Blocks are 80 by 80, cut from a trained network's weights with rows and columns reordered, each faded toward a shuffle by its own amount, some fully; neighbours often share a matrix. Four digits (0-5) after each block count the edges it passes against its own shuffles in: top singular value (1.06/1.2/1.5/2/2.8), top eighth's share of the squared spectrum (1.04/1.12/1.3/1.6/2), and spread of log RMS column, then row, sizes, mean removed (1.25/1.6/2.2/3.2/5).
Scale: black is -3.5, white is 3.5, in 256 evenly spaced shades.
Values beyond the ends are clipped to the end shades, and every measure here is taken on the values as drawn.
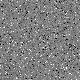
0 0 0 0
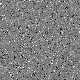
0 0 0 0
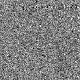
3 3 0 1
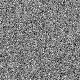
0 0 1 0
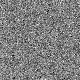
0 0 0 0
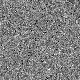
0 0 0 0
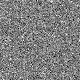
1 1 0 0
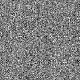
3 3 0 2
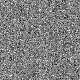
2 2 0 1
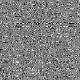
4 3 1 3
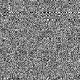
4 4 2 2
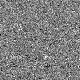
2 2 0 1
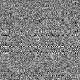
4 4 2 3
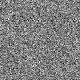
2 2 1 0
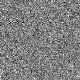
2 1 0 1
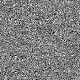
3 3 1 1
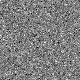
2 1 0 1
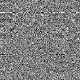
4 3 2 2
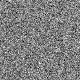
1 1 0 0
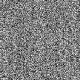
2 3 0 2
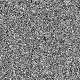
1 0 0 0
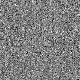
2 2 0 1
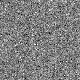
1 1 0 1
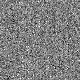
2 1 0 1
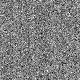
1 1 0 0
